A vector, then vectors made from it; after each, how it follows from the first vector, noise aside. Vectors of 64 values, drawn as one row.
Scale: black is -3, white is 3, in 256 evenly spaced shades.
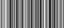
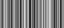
wrapped around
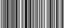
wrapped around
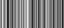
wrapped around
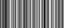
negated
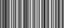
negated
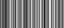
negated
